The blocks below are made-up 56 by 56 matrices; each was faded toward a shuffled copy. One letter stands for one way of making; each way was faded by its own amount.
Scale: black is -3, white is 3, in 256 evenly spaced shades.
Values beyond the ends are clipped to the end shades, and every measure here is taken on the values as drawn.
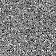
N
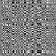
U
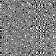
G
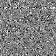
N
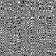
G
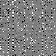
G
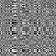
U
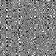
G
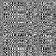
U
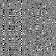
G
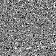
N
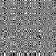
U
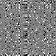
G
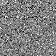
N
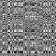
U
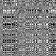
U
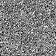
N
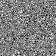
N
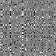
G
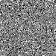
N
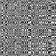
U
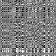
U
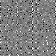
G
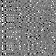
G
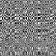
U
